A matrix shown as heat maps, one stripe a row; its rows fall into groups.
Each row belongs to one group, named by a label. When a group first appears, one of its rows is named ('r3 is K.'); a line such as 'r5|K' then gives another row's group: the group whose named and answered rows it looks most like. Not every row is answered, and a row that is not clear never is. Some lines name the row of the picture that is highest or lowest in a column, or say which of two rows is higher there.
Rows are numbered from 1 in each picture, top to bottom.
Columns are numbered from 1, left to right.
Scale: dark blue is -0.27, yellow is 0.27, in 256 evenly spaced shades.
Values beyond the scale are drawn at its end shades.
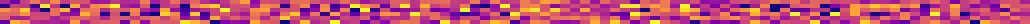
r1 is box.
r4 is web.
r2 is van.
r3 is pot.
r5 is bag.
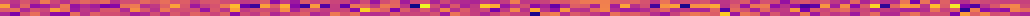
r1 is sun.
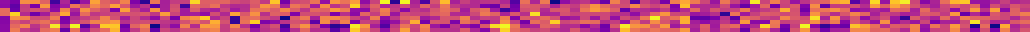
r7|van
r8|van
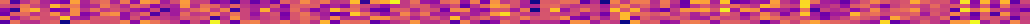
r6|bag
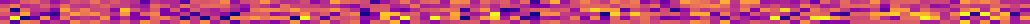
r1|pot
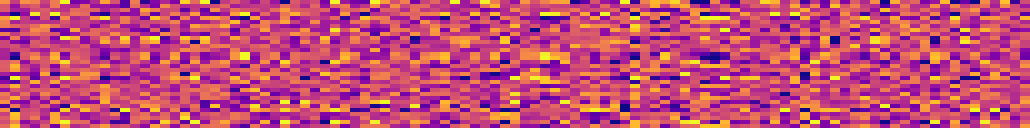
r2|web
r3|bag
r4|box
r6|bag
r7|sun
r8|pot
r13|web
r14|box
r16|web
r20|web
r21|box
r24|sun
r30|van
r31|web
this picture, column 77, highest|1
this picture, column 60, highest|28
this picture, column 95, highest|1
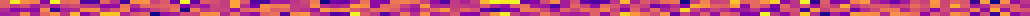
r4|van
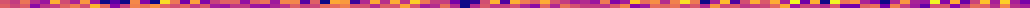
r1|web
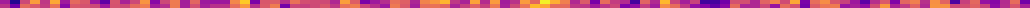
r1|box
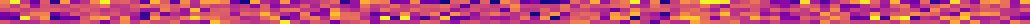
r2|sun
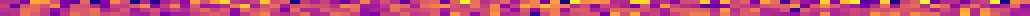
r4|pot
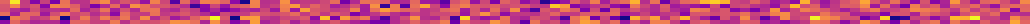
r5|bag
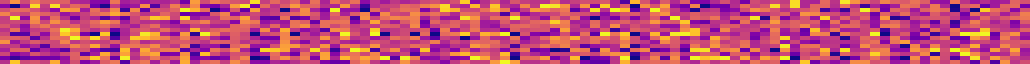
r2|box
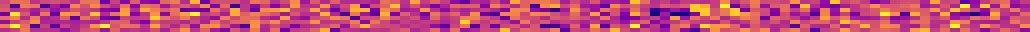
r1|web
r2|pot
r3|bag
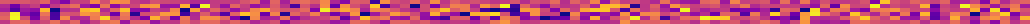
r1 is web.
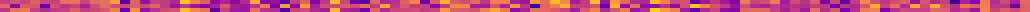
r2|pot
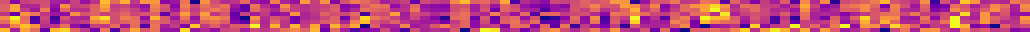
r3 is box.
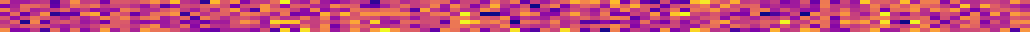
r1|bag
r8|pot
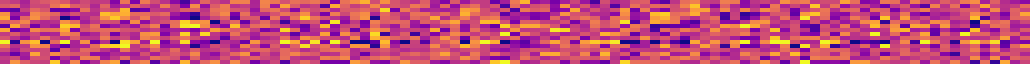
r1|bag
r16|van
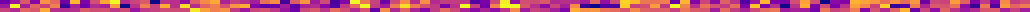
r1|van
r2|van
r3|sun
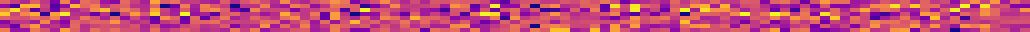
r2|pot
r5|web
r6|van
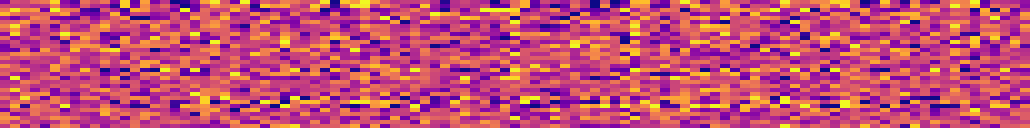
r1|bag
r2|bag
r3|van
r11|bag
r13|van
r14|sun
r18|web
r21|pot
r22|web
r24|sun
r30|sun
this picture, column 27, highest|26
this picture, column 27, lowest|3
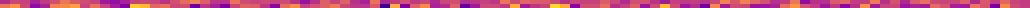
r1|web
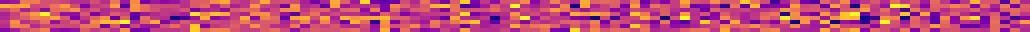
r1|pot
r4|sun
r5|bag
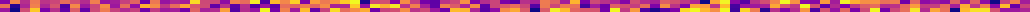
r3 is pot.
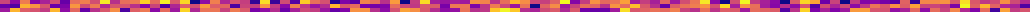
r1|sun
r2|pot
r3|van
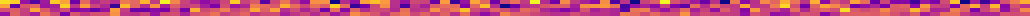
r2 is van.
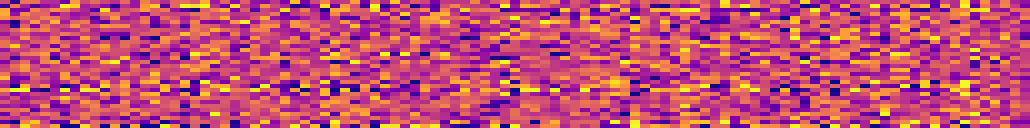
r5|sun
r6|box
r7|van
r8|sun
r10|web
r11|web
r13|bag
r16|van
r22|sun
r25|web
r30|web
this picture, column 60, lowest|3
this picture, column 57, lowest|14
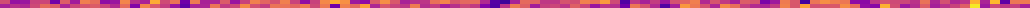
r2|bag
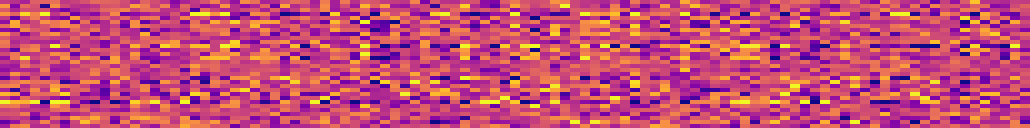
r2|pot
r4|sun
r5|pot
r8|pot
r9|sun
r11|bag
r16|van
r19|web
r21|web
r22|sun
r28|web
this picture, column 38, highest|20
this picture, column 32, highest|26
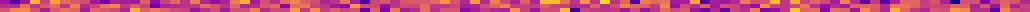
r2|van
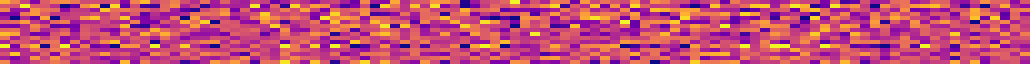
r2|web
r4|pot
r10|web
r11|van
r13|box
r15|box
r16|bag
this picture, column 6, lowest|5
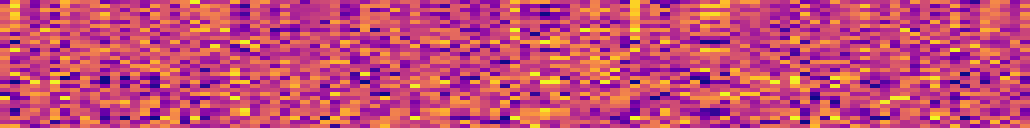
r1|web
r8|sun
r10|sun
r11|box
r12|bag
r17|sun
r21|box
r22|web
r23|van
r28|box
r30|web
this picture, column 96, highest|13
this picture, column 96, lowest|21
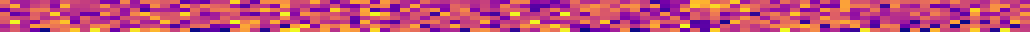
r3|pot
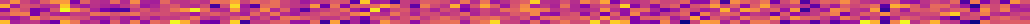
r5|box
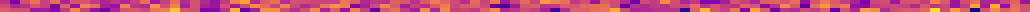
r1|box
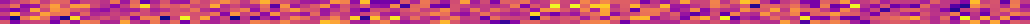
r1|pot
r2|sun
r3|box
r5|pot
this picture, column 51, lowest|6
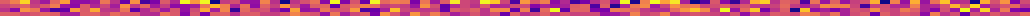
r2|bag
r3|pot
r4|web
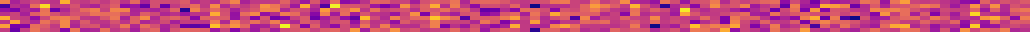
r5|sun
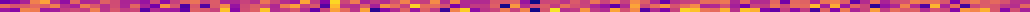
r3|pot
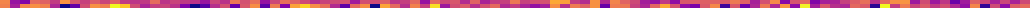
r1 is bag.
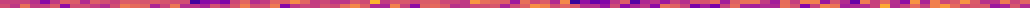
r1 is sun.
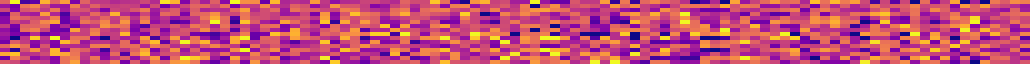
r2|pot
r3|box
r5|bag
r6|bag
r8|pot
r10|box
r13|box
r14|sun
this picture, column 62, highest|16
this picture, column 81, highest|8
